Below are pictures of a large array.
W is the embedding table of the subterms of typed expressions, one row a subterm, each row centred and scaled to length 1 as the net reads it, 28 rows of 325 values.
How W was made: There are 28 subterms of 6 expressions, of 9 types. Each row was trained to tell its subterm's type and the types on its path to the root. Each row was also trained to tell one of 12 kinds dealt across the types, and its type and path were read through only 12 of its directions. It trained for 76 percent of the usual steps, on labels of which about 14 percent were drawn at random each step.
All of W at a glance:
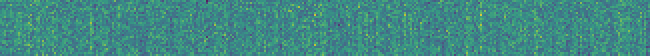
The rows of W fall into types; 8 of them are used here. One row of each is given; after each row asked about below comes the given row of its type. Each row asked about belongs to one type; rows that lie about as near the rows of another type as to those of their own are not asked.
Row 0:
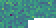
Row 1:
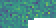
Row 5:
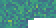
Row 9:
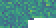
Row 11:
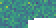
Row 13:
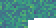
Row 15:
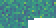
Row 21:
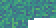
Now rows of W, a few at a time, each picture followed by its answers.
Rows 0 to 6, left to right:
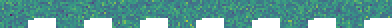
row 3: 5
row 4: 21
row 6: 15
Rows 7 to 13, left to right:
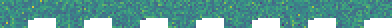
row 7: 11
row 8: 15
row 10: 0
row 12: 11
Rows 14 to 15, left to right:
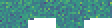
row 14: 9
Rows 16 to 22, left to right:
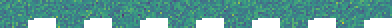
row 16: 21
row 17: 0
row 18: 1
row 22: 13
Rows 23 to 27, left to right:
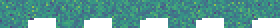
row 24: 15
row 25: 5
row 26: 21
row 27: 9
